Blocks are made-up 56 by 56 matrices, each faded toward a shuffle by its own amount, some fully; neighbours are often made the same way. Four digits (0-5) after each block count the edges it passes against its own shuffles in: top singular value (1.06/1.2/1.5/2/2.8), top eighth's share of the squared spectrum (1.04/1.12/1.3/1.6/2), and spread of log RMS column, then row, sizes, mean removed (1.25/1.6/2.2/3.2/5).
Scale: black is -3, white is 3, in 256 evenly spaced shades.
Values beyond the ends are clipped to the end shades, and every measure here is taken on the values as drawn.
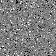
1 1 0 0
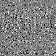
2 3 0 2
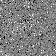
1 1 0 0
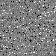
0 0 0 0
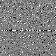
3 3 0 2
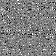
3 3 1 2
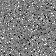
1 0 0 0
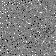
0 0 0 0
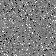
0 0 0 0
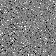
1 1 0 0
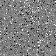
2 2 1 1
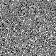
1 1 0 0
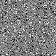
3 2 0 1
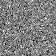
0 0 0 0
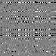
5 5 2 3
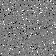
2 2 0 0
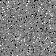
1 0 0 0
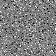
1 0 0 0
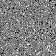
3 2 0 1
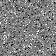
1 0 0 0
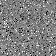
2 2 0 0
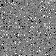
3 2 1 1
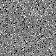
0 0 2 0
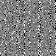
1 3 3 0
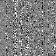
1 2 3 0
